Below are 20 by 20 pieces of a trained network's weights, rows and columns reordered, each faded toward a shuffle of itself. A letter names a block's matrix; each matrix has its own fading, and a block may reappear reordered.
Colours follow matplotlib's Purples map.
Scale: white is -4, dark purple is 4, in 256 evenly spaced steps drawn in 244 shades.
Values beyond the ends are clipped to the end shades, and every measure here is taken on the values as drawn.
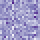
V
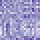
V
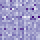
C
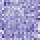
V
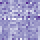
C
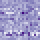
C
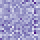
V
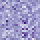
V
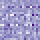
C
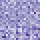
C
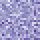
V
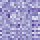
V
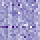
C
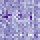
C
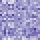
V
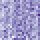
C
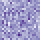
V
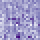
C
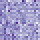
C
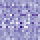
C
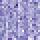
C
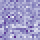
C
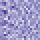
V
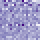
C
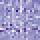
C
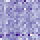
C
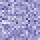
V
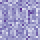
V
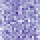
C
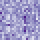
V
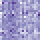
C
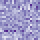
V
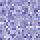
V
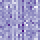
C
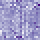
C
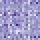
C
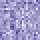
V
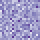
V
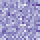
V
